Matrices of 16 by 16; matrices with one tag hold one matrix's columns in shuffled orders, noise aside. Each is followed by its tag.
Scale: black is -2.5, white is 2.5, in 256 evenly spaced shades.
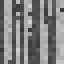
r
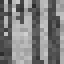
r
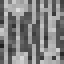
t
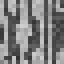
t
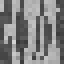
t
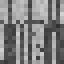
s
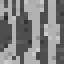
t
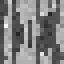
t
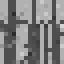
s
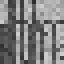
s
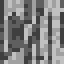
t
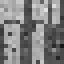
s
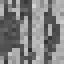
t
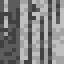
r
